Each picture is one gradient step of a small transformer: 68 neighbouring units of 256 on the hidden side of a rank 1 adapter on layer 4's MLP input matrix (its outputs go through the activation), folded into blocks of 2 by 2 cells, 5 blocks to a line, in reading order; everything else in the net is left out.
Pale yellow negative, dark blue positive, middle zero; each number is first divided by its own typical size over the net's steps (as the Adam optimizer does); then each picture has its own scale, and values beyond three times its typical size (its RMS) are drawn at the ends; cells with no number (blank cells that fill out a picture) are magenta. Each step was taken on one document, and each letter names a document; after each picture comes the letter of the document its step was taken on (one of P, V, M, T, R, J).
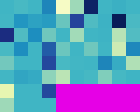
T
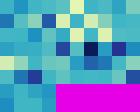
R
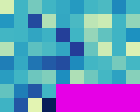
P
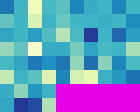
P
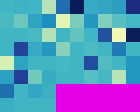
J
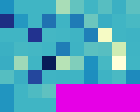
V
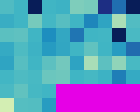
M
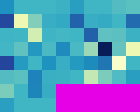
V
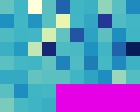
M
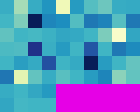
J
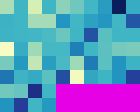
P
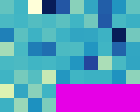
M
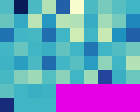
J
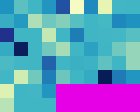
T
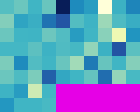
J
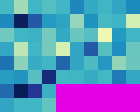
R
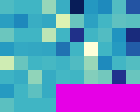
J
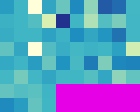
M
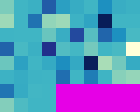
M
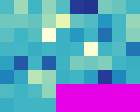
J
